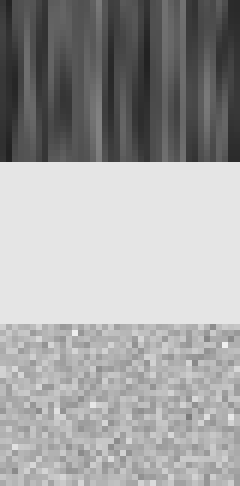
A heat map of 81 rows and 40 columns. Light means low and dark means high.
It is made of 3 by 1 panels. Panel 1,1: high, streaked downward. Panel 2,1: very low, flat. Panel 3,1: low, fine-grained.
